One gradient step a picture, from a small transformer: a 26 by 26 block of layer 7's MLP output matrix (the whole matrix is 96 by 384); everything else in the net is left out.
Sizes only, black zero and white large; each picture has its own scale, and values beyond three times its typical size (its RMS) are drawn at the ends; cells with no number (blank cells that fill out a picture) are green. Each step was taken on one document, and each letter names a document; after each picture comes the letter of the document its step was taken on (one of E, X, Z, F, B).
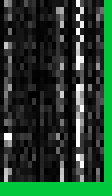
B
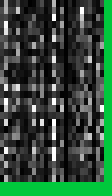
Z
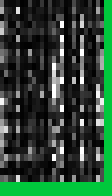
Z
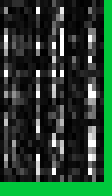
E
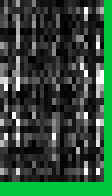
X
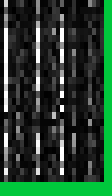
E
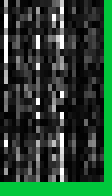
E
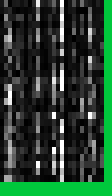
E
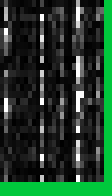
B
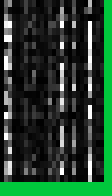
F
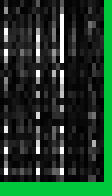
E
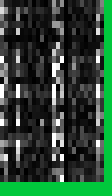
Z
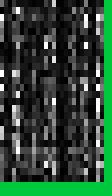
X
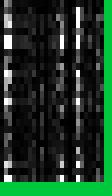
B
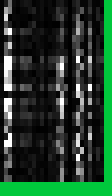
B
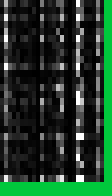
B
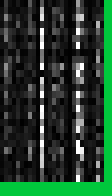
B
